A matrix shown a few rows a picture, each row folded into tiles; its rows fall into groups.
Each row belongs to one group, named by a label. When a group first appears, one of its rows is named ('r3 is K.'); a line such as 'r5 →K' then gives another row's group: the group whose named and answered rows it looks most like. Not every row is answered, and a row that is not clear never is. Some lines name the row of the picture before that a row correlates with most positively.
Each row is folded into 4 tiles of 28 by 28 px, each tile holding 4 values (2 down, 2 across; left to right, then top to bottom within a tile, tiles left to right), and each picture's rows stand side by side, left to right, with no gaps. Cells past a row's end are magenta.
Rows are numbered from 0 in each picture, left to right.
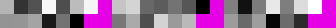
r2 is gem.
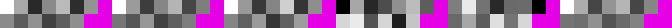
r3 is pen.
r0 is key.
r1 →key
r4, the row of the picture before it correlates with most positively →1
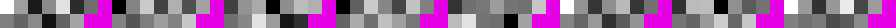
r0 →key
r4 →pen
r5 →key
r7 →key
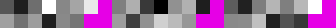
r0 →gem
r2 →gem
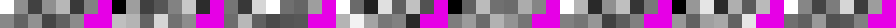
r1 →pen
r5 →key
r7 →key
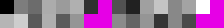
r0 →pen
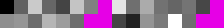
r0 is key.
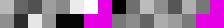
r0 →gem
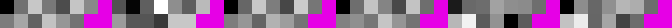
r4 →pen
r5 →pen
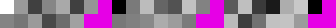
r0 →key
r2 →pen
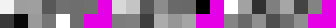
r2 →key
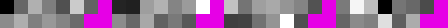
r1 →gem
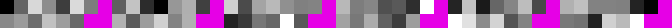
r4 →pen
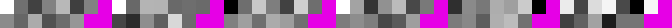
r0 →key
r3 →key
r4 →pen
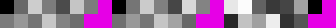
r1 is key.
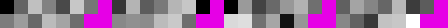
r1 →pen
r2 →pen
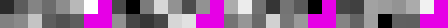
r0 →gem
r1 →gem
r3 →gem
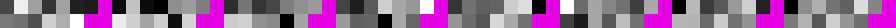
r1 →pen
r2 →pen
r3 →gem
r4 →pen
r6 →pen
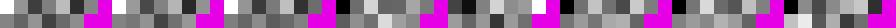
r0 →key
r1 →key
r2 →key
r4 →gem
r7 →pen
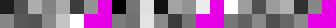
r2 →key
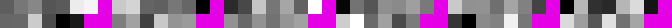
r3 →pen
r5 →pen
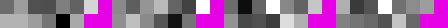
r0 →pen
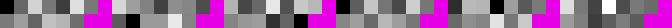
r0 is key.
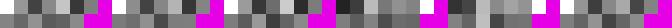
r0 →key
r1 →key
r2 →key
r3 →gem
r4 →gem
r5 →key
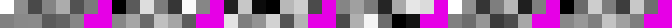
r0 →key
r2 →pen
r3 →gem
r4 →key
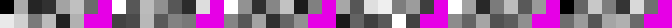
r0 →pen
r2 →key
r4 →key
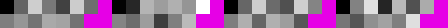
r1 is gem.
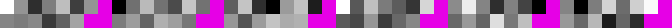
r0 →key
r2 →pen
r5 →gem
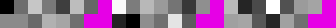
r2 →gem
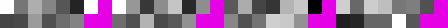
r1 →key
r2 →pen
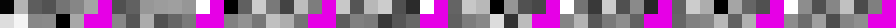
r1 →gem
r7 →key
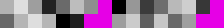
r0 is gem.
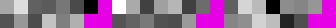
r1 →key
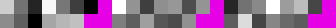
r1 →key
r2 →pen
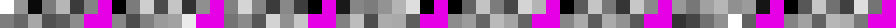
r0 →key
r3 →pen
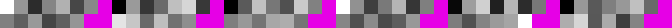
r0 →key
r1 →pen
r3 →key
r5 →pen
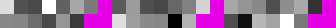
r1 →pen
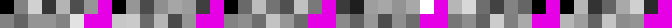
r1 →pen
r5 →pen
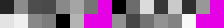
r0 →pen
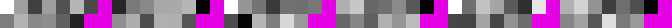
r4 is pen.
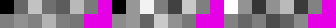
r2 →key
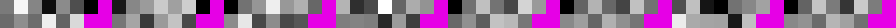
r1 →pen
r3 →gem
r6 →pen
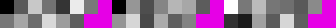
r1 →pen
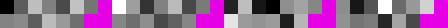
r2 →pen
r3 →gem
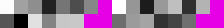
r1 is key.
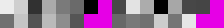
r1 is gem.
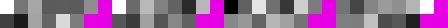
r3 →gem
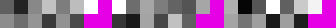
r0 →gem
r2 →gem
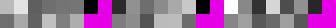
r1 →pen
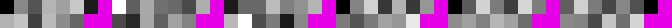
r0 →pen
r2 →pen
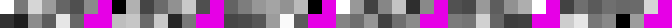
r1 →pen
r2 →pen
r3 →key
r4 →gem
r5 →pen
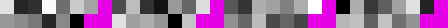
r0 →gem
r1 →pen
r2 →gem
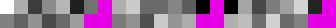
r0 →key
